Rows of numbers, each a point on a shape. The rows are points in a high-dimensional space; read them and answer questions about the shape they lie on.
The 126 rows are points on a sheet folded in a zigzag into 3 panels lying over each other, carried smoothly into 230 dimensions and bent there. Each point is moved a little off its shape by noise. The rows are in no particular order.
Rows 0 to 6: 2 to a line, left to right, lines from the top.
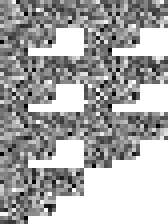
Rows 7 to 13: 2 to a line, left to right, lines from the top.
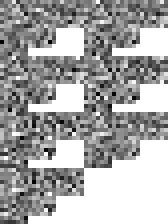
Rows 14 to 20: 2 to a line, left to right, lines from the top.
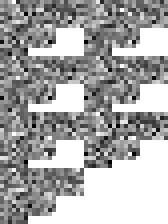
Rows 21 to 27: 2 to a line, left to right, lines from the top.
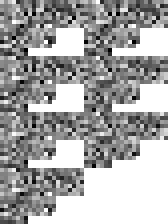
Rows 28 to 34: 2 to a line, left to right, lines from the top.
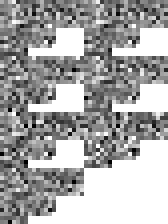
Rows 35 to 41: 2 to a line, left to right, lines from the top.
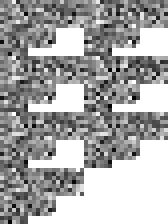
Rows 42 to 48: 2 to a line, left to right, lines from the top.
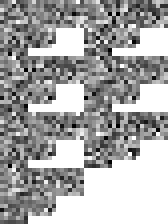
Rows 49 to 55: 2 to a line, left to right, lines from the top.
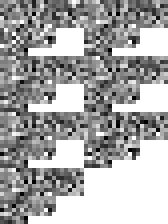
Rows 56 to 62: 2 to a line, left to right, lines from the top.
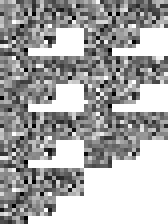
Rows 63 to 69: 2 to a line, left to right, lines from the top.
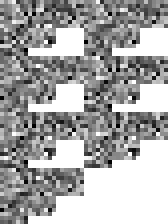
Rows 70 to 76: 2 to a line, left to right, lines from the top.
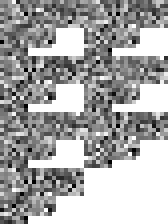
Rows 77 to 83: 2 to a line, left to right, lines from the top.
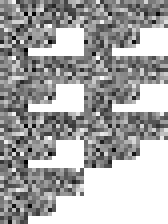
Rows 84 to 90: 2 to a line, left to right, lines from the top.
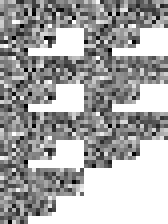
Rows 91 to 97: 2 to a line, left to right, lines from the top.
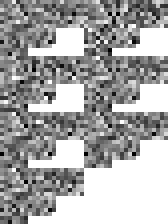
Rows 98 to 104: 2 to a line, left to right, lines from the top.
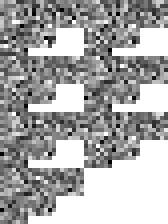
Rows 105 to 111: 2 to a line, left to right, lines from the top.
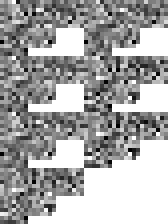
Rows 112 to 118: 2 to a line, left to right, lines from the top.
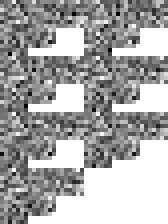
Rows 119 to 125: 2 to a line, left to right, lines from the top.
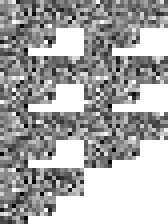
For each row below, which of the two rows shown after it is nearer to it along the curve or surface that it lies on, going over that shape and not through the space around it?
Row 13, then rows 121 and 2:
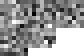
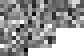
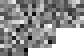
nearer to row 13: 121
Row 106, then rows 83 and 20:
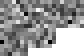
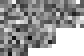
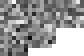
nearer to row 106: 83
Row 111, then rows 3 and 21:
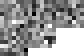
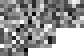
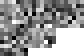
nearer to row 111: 3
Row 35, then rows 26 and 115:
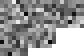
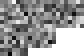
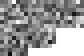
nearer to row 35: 26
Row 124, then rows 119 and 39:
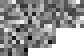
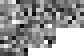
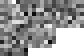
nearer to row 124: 39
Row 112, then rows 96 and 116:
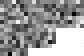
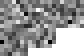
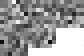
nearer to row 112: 116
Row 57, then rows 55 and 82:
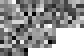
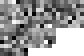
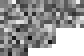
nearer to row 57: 55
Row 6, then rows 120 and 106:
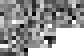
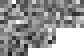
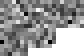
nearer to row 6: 120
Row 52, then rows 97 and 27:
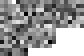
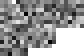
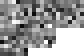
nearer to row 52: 97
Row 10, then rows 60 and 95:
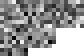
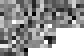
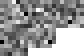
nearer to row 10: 95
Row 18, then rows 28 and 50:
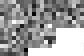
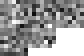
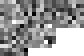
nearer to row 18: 28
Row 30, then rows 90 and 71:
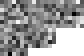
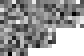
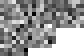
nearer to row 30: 90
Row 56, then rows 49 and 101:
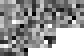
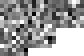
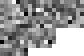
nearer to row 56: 49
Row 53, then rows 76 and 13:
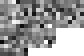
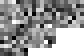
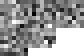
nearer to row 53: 13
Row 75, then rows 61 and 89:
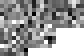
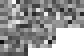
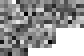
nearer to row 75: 61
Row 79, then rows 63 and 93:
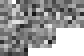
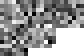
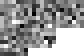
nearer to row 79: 93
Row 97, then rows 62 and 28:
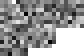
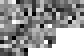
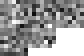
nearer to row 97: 62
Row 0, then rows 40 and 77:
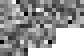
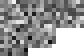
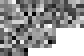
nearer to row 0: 77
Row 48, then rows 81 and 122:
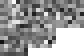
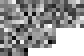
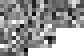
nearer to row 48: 122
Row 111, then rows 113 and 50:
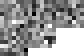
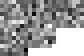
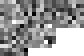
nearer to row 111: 113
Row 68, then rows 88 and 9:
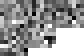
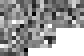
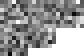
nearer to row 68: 88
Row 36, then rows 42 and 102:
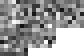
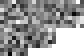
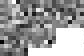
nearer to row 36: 102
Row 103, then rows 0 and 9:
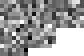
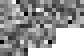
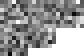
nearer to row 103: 9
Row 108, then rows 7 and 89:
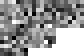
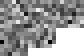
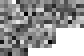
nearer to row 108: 89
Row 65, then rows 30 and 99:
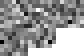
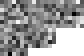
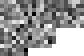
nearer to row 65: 30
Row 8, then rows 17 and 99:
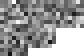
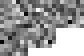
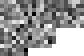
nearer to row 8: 99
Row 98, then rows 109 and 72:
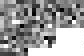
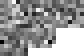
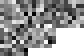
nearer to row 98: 109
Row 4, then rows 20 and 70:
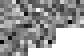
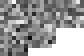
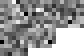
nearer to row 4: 70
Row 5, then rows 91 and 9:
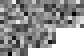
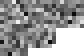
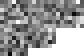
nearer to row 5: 91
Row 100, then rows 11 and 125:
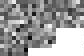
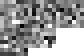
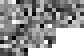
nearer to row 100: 11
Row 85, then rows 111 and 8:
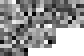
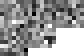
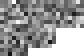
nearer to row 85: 8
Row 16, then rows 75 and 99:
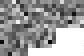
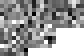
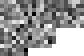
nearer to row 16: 99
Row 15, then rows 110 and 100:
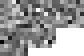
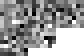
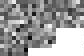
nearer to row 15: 110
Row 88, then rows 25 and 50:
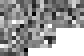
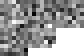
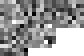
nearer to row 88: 25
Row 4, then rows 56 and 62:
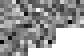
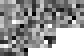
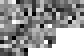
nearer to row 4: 62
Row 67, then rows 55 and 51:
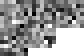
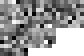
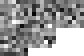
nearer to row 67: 51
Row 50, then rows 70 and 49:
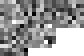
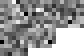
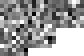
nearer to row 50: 49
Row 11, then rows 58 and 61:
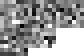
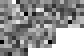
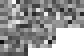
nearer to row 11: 61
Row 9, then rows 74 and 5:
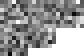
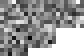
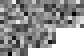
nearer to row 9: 74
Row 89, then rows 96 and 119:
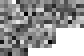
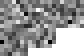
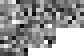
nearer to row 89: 96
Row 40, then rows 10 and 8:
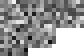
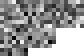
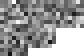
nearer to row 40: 8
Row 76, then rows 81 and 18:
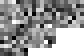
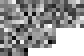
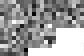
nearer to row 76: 81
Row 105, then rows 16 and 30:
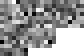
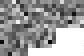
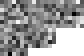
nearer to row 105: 16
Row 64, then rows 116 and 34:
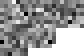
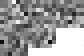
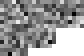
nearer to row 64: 34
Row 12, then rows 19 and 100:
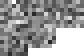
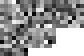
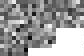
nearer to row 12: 100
